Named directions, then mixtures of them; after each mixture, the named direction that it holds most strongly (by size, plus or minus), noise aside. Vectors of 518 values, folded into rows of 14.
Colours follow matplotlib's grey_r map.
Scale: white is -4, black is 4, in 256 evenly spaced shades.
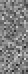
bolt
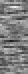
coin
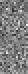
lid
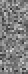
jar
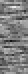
coin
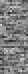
coin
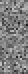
lid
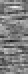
coin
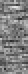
coin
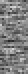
coin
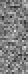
bolt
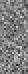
bolt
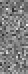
lid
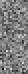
jar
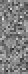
jar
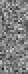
jar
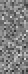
bolt
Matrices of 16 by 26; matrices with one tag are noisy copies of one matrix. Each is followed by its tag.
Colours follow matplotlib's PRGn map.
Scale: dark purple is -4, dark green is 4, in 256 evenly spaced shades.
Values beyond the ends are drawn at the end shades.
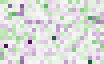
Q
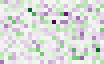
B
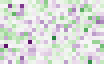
Q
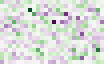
B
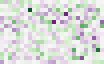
B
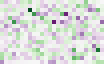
B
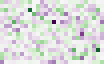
B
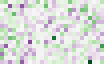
Q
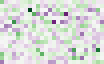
B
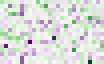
Q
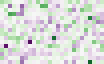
Q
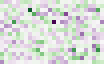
B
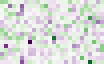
Q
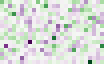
Q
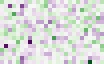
Q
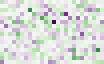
B
